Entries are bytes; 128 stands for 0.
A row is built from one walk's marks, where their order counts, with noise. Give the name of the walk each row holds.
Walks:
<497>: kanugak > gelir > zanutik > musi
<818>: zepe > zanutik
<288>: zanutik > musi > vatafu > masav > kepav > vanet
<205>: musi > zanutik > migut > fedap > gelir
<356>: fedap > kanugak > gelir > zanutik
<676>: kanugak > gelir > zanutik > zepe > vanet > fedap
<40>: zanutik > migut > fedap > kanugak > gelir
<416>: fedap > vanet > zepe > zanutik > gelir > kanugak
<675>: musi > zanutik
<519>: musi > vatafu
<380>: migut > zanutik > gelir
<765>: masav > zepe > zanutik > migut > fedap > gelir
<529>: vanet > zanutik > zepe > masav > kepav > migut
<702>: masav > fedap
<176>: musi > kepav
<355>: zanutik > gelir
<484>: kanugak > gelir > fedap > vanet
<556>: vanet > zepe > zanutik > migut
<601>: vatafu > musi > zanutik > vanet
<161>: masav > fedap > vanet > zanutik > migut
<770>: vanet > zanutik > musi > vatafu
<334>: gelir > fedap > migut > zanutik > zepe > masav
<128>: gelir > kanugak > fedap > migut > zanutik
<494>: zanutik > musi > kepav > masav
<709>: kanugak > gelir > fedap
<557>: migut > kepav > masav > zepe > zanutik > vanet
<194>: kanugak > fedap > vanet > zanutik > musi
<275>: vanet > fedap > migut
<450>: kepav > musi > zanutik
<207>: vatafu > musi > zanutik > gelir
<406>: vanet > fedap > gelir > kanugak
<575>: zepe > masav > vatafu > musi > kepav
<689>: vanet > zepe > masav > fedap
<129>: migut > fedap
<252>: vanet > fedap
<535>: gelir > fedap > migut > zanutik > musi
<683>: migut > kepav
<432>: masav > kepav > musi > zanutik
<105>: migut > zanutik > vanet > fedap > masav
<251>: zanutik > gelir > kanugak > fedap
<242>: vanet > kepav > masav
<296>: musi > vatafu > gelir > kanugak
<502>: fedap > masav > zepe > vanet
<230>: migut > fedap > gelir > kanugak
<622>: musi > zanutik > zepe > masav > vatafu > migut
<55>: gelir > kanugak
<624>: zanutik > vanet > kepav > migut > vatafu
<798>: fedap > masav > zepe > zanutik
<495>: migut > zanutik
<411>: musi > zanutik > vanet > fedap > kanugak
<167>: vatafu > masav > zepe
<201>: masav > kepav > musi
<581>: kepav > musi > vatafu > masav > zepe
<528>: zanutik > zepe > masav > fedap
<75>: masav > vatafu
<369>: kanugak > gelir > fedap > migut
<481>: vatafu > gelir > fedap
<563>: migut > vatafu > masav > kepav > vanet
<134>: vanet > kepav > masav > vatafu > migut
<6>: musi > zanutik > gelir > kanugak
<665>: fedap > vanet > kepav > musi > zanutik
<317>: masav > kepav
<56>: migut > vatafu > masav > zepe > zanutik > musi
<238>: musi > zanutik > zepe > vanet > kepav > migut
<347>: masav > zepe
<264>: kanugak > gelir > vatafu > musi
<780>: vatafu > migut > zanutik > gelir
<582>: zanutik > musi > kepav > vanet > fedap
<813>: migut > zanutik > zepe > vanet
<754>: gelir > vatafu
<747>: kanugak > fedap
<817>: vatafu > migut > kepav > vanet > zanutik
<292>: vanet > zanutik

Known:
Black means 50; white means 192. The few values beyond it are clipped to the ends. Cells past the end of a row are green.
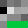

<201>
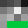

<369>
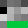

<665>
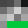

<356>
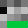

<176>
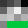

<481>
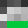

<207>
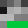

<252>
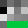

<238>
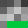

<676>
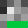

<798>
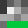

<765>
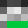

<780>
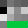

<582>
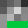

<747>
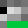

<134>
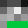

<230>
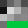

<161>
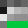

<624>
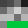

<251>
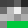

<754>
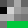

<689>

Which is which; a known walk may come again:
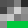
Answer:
<406>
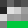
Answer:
<817>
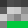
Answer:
<380>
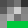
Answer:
<747>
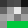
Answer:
<230>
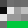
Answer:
<288>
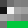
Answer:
<575>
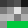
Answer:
<128>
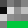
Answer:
<494>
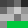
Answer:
<251>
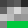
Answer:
<296>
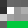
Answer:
<622>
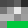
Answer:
<264>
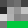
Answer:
<411>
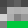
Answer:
<6>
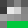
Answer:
<75>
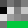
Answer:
<238>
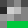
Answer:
<702>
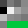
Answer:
<557>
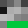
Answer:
<252>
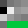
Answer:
<529>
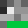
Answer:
<528>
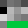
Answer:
<665>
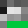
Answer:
<563>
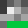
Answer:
<765>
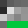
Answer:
<813>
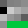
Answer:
<242>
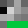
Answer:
<689>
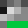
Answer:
<161>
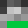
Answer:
<129>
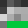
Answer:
<205>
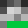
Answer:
<334>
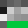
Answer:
<770>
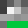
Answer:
<167>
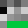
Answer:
<450>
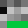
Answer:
<176>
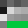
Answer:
<624>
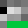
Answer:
<134>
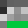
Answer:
<675>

